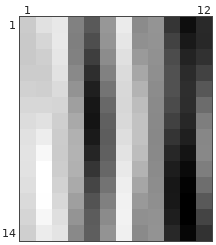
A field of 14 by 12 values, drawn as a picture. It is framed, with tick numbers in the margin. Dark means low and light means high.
Grain: streaks running down. Ninth with the lowest average: bottom right. Calmest part: middle left. Stripes: upright, repeating 2 times.
